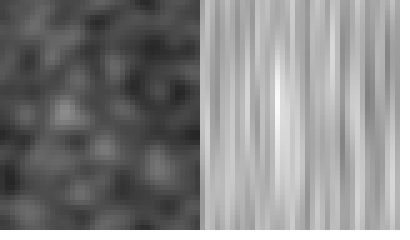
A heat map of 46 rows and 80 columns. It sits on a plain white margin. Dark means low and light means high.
It is made of 1 by 2 panels. Panel 1,1: low, blotchy. Panel 1,2: high, streaked downward.
